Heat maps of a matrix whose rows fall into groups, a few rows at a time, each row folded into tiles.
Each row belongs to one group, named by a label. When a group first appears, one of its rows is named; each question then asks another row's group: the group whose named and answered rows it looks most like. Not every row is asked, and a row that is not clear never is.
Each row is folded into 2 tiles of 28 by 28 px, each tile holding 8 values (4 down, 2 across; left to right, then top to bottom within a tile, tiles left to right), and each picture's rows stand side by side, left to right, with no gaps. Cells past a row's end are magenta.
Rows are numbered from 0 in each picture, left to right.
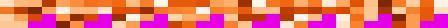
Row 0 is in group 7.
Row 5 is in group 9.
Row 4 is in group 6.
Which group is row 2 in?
9
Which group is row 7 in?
9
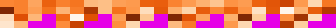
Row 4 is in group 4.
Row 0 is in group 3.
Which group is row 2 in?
4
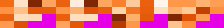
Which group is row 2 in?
9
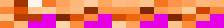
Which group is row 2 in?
7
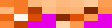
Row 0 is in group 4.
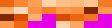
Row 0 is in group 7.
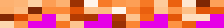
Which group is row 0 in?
7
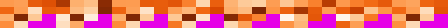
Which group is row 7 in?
4
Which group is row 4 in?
7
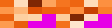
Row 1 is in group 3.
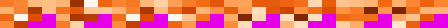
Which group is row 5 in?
3
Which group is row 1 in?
6
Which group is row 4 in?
4
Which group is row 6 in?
7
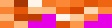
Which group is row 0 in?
6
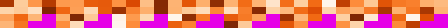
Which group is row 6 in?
3
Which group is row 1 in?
4
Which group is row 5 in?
9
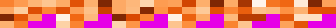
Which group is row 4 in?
6
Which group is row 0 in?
7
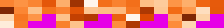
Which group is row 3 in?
4
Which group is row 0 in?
3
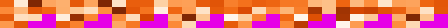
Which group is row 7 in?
4
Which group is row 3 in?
4
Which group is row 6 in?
9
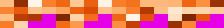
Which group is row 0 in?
6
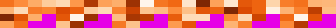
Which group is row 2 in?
6
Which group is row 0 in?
7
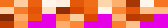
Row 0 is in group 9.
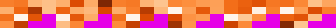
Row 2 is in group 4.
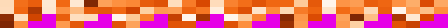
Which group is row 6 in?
4
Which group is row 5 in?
9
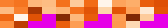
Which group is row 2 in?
4
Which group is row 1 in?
9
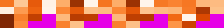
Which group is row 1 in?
6
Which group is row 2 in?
6
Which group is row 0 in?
9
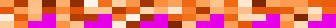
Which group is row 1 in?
6
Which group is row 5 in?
4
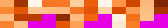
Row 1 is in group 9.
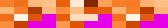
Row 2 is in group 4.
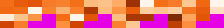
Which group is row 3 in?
9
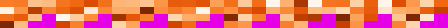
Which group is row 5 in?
6
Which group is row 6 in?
9
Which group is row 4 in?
9
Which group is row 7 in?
3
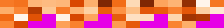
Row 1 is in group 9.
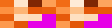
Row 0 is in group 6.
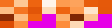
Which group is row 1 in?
4
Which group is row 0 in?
9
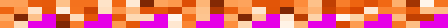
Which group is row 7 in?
6
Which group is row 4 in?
4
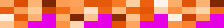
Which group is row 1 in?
4
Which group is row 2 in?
9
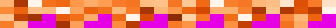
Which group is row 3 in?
9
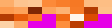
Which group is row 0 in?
7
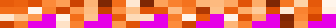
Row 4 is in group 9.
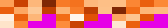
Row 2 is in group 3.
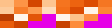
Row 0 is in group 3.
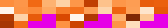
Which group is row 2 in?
4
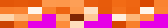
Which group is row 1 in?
4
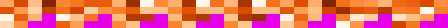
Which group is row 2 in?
6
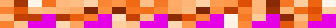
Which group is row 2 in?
3
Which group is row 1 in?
7
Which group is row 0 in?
6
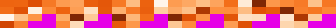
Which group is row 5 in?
3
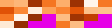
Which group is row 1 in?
6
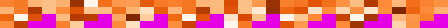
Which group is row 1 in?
6
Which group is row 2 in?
4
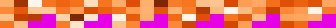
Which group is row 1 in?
3
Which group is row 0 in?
6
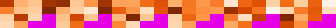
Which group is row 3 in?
3
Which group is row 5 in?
9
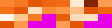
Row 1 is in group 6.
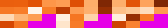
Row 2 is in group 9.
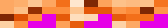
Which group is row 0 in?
7
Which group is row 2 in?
7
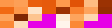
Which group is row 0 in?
4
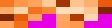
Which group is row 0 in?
7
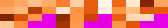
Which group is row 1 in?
9
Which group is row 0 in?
7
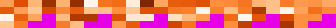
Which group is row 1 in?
6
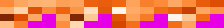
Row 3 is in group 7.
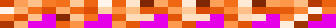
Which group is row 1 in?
9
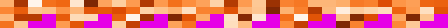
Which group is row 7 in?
4
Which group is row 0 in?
6
